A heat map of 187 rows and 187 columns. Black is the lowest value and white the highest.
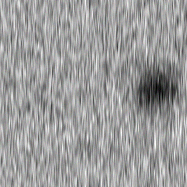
Ninth with the lowest average: middle right. Dips: one, in the middle right. Grain: streaks running down.
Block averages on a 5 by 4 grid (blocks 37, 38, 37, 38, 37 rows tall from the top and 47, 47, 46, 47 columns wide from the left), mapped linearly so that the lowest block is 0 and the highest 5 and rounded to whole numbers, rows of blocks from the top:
5 5 5 5
5 5 4 4
4 5 4 0
5 5 5 5
5 5 5 5
